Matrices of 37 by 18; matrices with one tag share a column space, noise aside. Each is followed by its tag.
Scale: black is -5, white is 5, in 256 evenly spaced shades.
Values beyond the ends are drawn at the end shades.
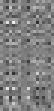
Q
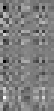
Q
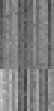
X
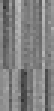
X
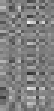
Q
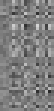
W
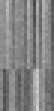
X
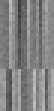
X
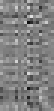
Q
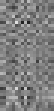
Q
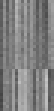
X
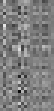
W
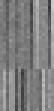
X
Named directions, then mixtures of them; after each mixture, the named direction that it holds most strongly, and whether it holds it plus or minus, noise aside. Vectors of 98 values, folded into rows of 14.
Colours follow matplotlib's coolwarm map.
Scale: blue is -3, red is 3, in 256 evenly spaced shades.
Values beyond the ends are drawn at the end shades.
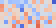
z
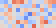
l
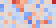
z, minus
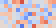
l, plus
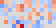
z, minus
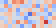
l, plus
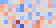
z, plus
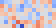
z, plus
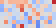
z, minus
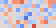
l, plus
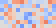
l, plus
